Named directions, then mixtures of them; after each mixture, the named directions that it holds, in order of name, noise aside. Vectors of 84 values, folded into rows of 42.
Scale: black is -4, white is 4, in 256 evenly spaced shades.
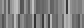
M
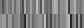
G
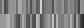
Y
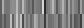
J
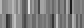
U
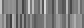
J, U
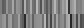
G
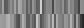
Y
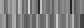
U, Y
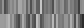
Y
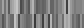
M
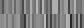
G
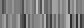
G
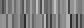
G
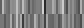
J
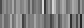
G, J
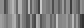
U, Y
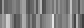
U, Y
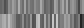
G, Y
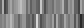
J, Y
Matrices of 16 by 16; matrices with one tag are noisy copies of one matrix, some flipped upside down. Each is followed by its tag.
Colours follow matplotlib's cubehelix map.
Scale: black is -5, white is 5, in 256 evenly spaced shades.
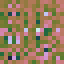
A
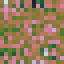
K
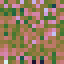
K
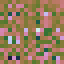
A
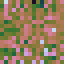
K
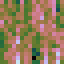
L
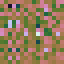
A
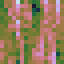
L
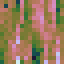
L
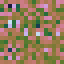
A
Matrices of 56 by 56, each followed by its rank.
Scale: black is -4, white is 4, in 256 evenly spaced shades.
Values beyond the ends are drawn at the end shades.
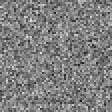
full rank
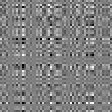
two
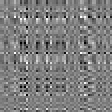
two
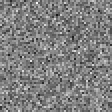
full rank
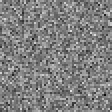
full rank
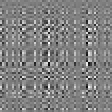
two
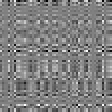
two
